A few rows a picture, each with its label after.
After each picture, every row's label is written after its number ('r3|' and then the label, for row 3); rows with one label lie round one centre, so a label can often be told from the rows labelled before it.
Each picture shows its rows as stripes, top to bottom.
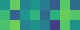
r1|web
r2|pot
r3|web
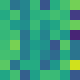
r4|pot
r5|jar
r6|pot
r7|jar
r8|web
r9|web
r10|pot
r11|jar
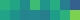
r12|jar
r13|pot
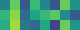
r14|web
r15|jar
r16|web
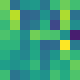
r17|pot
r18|web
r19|web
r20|jar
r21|web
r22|pot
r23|pot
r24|pot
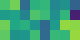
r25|jar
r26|jar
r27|pot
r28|pot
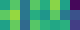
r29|jar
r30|jar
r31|jar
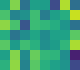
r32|web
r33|pot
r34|jar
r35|pot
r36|pot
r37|jar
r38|jar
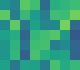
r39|pot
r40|pot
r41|web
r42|jar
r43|jar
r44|jar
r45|pot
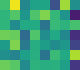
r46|web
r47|jar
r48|pot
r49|jar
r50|jar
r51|pot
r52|jar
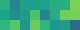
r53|pot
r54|pot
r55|jar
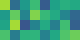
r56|pot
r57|jar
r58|web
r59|pot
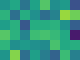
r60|jar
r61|pot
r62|jar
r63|jar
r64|pot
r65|web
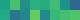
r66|jar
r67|pot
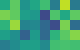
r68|web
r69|pot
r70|web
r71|pot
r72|pot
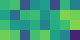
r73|web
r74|pot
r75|pot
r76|jar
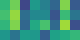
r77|web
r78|web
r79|web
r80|pot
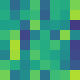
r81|pot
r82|pot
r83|jar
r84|web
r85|jar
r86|jar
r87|jar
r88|pot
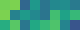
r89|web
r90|pot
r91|jar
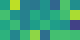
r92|web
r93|pot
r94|jar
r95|pot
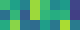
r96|jar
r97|jar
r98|web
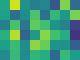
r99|web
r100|pot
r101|jar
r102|jar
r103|jar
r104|web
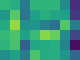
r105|jar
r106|jar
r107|web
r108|jar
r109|jar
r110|jar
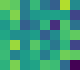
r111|web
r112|jar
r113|web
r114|pot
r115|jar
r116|pot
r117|jar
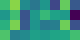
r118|web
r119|jar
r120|web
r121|pot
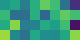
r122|jar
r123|pot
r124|jar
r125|pot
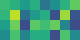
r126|pot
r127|web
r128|jar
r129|web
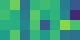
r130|jar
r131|jar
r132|pot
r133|jar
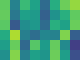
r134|pot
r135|pot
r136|pot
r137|web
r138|jar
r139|jar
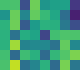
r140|jar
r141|jar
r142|jar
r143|pot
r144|web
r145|pot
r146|web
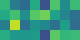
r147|pot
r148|jar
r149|web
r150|pot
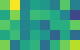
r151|web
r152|jar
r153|pot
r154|web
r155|pot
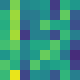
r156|web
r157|web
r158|jar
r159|web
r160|jar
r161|jar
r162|jar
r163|web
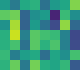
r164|pot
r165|web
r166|web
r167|jar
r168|jar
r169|pot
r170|jar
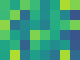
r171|pot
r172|jar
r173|pot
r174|jar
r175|jar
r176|web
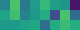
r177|jar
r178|web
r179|pot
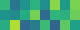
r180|pot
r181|pot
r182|web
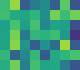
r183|web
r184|pot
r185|jar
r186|jar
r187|web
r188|pot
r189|jar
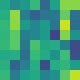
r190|pot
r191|web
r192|web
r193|web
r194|jar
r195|jar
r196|pot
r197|pot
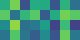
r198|web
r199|pot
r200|web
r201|web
